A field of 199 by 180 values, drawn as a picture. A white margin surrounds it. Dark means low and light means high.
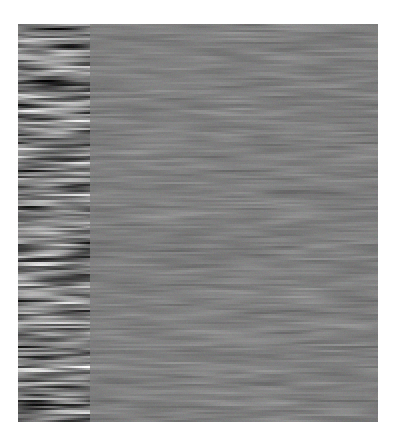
There is no overall slope. Streaks run across, left to right. A vertical seam about 20% of the way across splits the table, and the right part is calmer. Overall the values sit about 50% of the way up the scale.
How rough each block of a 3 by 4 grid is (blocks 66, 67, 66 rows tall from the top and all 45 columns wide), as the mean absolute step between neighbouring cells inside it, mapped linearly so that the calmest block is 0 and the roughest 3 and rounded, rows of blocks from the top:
3000
3000
3000
